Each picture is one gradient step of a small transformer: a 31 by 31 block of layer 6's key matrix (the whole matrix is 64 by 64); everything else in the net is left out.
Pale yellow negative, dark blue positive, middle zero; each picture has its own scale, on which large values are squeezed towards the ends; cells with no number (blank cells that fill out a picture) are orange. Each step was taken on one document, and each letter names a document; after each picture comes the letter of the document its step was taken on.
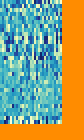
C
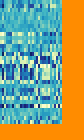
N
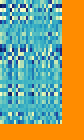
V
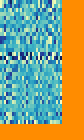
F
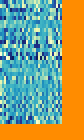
F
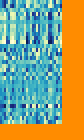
C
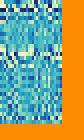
V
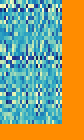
F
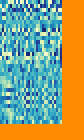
F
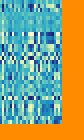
N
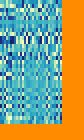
C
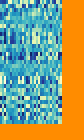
C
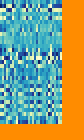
V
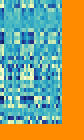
N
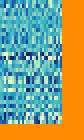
C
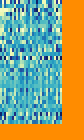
F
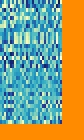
F
